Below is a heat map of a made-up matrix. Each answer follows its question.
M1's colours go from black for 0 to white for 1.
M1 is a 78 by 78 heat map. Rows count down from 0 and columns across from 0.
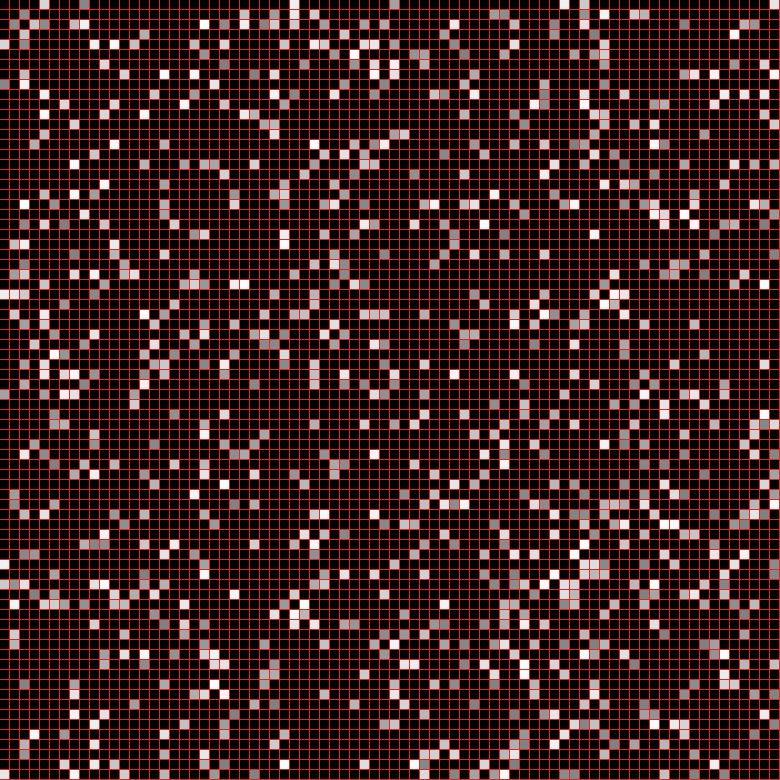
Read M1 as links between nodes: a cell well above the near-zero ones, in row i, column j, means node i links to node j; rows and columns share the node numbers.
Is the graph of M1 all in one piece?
yes
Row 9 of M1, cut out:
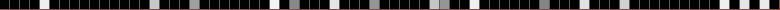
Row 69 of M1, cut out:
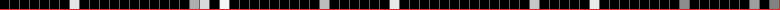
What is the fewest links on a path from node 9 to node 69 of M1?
2
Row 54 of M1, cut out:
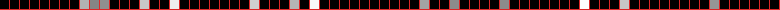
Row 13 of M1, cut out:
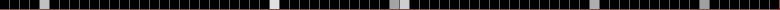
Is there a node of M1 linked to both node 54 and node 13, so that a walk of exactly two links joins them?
no
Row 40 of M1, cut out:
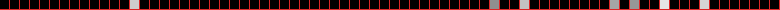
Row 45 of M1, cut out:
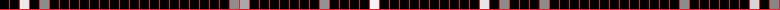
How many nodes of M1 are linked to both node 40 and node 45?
0
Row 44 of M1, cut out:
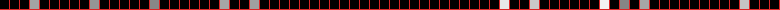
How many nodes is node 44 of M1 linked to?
11
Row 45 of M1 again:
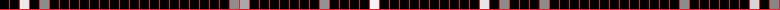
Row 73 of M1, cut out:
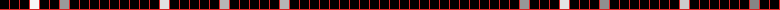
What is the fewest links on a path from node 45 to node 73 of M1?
2
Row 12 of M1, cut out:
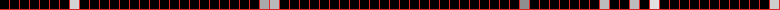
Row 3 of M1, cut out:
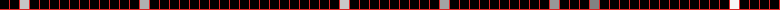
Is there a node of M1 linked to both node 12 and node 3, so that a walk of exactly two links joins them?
no
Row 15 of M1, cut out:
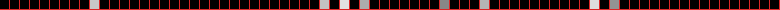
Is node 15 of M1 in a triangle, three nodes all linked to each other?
yes
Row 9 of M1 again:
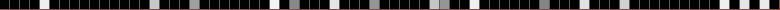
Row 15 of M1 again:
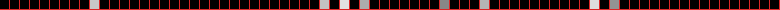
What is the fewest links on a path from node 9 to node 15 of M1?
1
